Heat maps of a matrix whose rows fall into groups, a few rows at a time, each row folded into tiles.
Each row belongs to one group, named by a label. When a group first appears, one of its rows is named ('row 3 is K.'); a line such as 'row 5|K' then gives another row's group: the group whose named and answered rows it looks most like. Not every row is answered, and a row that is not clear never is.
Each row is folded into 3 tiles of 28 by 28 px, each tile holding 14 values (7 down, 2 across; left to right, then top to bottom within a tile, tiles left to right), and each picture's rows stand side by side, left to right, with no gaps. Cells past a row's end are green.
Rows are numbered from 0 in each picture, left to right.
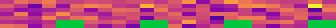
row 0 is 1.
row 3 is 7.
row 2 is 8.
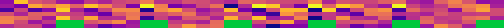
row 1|7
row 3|7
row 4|7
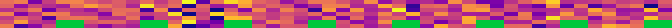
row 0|8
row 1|7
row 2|8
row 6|1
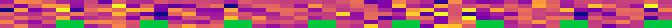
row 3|7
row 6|1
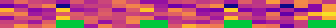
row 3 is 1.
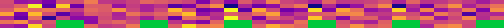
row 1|8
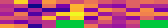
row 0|1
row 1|8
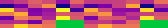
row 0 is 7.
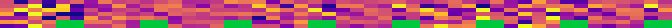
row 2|8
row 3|8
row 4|7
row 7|7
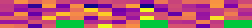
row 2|1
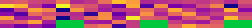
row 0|7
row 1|1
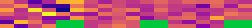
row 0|8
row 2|1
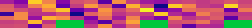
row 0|1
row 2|7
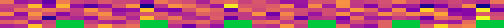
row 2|7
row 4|8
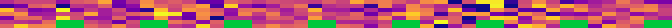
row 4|1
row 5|8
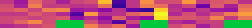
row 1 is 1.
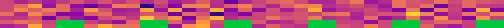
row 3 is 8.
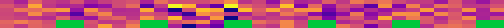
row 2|7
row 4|1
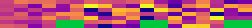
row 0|1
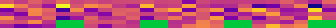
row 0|7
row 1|7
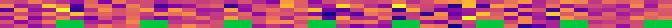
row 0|8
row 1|8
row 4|7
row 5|1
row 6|8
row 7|1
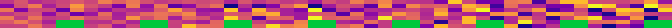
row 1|1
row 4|1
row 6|8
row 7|7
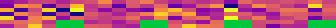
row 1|1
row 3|7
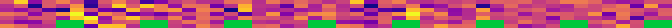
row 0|1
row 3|1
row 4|1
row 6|8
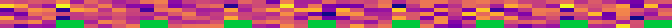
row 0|7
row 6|7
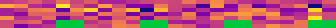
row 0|7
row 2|1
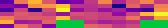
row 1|1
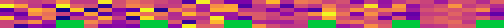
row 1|8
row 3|1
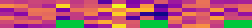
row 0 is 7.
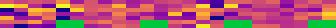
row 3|1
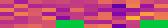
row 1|1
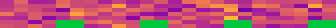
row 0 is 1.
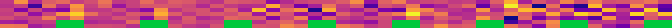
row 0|1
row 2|8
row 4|1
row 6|8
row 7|8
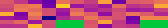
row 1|8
